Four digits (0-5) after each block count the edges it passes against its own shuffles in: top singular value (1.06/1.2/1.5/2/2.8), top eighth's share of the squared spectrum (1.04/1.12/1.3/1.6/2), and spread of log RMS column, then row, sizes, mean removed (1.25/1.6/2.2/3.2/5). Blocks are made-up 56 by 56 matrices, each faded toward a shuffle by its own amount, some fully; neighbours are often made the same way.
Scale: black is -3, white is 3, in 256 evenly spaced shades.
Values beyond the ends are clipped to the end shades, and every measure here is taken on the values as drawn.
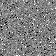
0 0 0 0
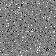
1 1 0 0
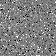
0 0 0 0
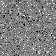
0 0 0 0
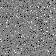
0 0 0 0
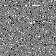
2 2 0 1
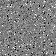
2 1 0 0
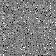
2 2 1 0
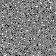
1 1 0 0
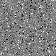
2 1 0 0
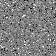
0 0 0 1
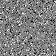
0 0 0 0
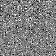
2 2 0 1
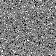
1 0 0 0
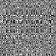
4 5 3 3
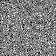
1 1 0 0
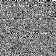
1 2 0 3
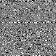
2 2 0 3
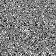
1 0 0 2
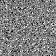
0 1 0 2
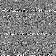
2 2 0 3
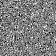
1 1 0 0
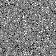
0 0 0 0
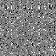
3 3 2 1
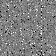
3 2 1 0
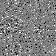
3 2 1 0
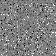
2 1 1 0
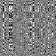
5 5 4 2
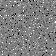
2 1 0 0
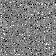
2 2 0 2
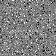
0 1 1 1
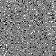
3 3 1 1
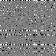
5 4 2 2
